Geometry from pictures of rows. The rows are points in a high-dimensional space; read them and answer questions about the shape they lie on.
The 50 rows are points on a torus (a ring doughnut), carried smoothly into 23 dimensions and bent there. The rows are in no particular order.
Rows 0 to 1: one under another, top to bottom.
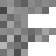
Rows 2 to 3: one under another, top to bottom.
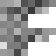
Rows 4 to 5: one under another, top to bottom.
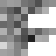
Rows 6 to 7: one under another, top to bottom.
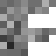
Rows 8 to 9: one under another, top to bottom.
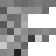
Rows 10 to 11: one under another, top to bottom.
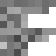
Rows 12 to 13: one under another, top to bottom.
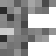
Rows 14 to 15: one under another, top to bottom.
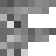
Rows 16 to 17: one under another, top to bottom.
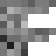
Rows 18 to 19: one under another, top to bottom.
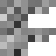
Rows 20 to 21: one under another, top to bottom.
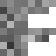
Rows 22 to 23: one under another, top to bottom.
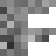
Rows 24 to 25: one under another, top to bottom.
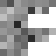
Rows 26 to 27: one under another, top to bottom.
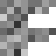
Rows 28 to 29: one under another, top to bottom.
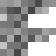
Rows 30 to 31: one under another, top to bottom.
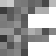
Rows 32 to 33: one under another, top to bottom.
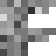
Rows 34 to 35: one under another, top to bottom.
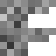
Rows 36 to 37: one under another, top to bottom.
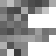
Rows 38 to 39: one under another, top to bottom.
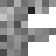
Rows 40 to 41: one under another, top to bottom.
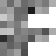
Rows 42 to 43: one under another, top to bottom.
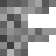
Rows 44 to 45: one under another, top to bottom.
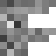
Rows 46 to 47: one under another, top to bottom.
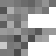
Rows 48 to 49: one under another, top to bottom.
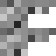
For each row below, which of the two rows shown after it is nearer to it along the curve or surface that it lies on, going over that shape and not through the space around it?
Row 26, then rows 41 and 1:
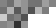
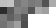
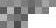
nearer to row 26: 1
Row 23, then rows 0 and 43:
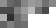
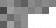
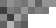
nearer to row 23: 43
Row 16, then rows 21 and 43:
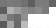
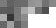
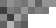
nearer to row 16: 43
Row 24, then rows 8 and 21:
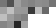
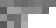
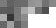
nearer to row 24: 8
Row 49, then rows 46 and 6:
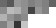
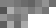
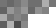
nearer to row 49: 46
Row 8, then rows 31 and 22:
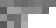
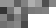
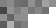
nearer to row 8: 22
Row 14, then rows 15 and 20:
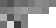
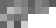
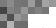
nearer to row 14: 20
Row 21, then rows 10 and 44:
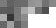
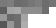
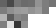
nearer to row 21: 44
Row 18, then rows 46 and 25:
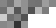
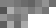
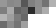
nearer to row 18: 46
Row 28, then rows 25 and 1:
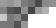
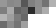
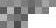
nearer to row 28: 1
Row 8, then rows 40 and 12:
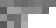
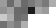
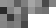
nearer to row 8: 12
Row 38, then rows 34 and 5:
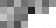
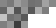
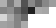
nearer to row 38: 5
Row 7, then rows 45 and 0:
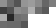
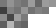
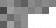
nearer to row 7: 45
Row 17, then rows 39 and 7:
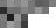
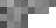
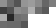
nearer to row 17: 7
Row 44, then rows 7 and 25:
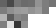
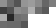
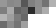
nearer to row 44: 7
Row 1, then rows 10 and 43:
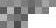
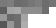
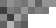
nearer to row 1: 10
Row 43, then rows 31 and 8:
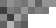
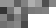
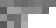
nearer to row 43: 8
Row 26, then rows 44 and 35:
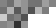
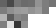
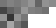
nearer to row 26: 44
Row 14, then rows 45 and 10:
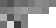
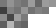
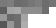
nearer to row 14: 45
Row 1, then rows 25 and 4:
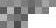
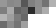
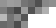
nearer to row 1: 4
